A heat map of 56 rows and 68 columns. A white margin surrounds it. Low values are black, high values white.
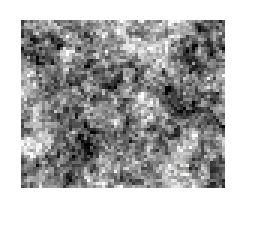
Slope: none. Mirror symmetry: none. Grain: blotchy.
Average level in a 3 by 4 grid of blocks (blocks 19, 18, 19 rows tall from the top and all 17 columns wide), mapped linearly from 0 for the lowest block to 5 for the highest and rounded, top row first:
1 2 5 0 / 2 1 2 0 / 2 1 2 3
